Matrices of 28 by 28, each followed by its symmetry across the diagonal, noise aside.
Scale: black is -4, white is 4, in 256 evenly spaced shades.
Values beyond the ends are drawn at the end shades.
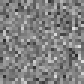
neither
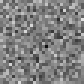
symmetric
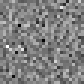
neither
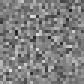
antisymmetric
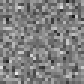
antisymmetric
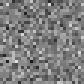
neither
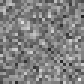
symmetric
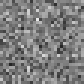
neither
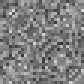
symmetric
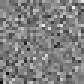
antisymmetric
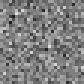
antisymmetric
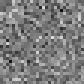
symmetric
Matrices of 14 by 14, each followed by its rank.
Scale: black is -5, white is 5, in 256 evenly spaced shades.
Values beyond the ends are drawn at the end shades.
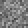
full rank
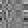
two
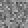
full rank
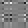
one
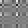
one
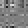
two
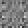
three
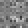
two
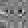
two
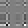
one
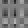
one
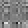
two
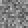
full rank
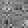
three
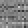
three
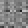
two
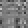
three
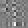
two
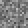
full rank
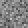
full rank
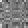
three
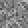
full rank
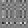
one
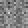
three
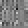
two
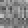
three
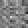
three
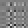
one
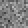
full rank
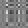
one
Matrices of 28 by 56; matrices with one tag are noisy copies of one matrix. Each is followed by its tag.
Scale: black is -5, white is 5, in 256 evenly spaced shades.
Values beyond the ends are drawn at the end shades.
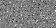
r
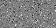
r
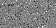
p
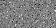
r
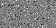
p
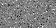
p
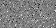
r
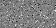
r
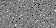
r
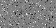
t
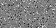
p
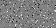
r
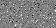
r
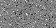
t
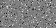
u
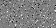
r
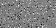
p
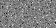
u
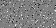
r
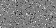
t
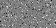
u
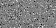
p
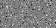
u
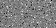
u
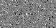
t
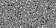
p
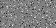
u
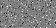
u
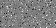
u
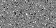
t
